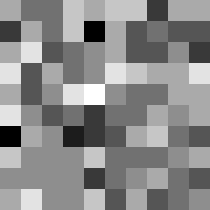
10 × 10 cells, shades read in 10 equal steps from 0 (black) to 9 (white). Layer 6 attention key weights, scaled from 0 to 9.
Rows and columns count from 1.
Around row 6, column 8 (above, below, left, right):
4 7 4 5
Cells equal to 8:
7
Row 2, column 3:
4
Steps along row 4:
down up down up up down down same up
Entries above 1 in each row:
10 9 10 10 10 10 8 10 10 10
